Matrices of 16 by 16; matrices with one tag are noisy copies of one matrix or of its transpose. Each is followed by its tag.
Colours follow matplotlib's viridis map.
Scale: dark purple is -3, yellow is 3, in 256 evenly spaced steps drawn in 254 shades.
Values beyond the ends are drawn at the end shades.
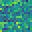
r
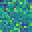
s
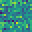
r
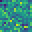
s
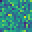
s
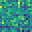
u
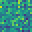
u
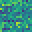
r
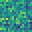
u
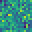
s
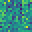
r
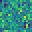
s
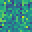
r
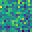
u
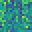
r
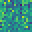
r
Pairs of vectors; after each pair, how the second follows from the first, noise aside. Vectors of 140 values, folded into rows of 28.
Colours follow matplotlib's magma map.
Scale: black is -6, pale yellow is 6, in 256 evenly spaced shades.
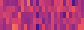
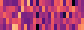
scaled up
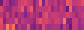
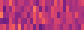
shuffled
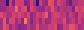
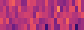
reversed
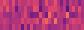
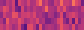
shuffled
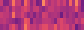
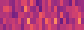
shuffled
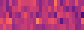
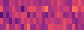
reversed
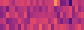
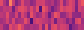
shuffled
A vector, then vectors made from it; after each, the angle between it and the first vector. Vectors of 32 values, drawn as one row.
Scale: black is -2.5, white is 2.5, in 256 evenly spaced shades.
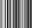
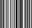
orthogonal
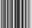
orthogonal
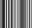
nearly opposite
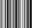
nearly parallel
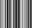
nearly parallel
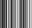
nearly opposite
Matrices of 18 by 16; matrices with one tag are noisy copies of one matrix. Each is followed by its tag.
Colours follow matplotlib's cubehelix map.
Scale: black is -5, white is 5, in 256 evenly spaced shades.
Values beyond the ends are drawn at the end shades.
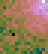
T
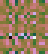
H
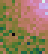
T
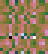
H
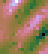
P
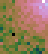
T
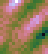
P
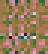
H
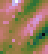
P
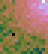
T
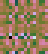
H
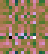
H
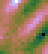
P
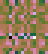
H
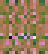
H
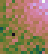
T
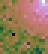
T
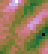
P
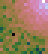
T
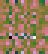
H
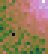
T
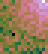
T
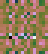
H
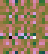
H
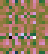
H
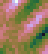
P
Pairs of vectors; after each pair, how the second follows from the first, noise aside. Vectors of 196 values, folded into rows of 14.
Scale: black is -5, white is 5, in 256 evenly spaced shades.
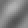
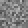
shuffled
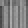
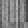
reversed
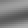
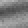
reversed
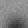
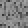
shuffled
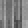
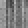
reversed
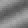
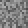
shuffled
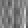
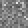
shuffled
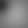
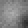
reversed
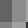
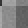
reversed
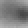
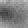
reversed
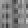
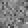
shuffled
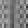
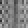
reversed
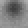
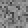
shuffled
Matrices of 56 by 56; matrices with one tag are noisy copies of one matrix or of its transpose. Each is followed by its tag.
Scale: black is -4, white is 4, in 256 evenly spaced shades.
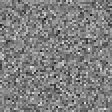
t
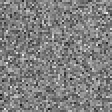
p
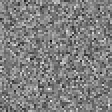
t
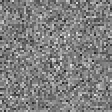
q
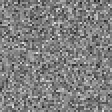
p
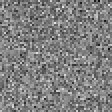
p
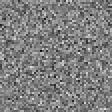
t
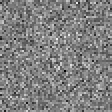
q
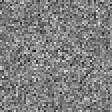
q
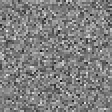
t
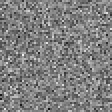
p
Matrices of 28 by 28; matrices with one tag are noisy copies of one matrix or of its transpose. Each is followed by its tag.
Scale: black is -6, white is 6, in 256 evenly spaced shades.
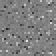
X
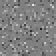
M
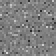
M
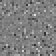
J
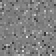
J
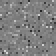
M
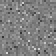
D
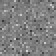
M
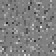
X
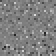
J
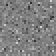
X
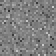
D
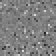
J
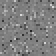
M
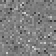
D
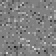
D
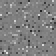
M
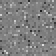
M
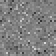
D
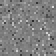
D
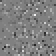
J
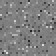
M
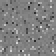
X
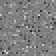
M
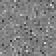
M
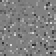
J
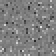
X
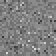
D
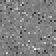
D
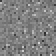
J
